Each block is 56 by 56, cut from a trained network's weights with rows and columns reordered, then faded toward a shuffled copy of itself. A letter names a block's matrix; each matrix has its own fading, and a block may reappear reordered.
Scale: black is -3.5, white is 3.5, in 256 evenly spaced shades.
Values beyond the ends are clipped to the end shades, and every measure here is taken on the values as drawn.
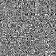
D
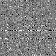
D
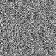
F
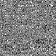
D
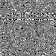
D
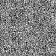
F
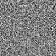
F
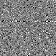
D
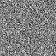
F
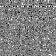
D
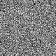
F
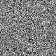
F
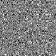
D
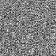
F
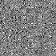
D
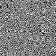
D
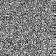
F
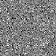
D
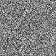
F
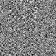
F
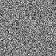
F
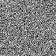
F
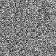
F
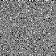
D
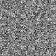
F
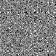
D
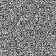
F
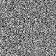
F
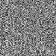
F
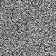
F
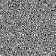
D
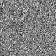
F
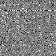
D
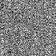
F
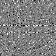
D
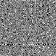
D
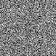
F
